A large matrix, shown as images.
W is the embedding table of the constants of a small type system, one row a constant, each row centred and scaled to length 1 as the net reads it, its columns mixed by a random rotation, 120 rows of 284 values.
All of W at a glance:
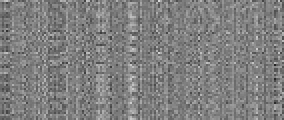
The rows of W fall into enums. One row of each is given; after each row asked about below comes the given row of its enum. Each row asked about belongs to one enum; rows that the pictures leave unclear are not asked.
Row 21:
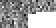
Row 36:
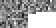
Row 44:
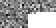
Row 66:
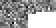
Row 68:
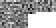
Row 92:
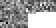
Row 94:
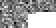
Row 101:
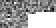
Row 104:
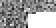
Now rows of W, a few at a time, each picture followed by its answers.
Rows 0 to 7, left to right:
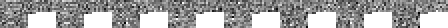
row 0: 68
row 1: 68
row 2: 66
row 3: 101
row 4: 101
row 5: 104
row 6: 21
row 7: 104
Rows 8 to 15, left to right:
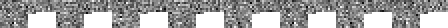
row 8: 66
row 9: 68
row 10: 101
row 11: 68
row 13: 66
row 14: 94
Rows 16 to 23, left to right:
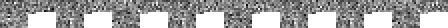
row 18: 92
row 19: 21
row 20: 44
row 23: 92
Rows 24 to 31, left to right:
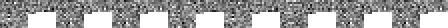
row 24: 101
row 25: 66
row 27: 94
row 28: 101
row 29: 68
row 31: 66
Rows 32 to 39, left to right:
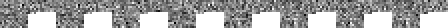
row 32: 44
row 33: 44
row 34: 94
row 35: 92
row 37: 21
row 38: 66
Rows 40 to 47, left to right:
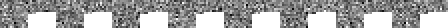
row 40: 94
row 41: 92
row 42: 104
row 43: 101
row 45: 104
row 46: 94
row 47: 66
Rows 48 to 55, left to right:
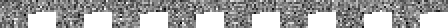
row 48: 21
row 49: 36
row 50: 101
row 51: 66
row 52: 68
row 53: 68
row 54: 104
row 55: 94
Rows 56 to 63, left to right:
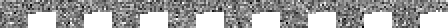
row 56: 68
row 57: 66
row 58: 68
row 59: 101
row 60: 94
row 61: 92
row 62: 104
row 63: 104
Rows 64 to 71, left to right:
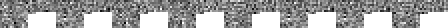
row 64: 94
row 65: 101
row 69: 101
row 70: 101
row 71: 68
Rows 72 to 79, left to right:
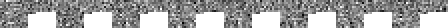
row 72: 68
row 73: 104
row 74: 66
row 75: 94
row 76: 21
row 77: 36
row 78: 94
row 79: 101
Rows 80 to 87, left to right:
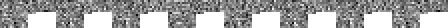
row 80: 94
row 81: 66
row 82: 21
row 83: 68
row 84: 36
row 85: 66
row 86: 21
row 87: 94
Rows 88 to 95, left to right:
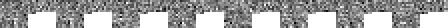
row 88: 21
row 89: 21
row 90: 101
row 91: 66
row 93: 94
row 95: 68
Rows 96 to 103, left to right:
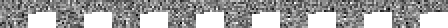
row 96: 36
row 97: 92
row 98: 21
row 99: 66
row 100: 68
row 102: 101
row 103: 94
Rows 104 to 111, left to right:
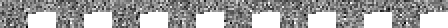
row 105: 21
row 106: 104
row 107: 21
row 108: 92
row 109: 21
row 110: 101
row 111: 66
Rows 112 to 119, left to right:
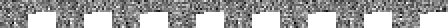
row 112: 66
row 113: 21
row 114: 94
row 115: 68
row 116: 21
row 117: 94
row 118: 21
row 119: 101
